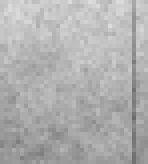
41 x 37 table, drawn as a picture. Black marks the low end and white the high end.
Values rise toward the top. On average the colour sits 70% of the way up the scale. The grain runs up and down. Column 34 differs from the columns beside it. There are no regular stripes.
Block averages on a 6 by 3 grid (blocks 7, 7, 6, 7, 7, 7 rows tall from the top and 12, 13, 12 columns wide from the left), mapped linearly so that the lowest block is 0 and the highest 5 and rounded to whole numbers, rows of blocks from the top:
554 / 444 / 233 / 222 / 111 / 011
